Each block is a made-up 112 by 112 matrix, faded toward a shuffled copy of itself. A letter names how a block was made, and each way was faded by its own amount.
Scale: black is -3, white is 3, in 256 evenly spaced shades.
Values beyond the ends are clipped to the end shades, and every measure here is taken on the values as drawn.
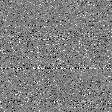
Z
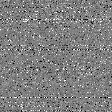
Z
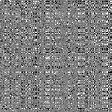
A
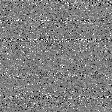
Z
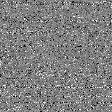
Z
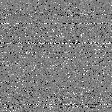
Z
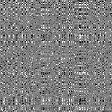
A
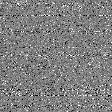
Z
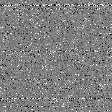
Z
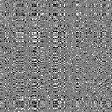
A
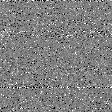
Z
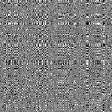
A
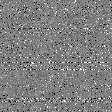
Z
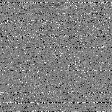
Z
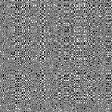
A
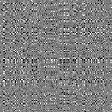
A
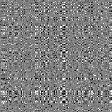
A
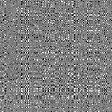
A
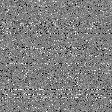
Z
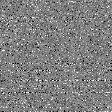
Z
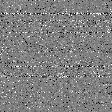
Z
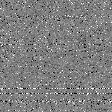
Z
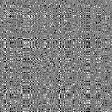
A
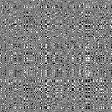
A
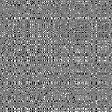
A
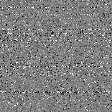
Z
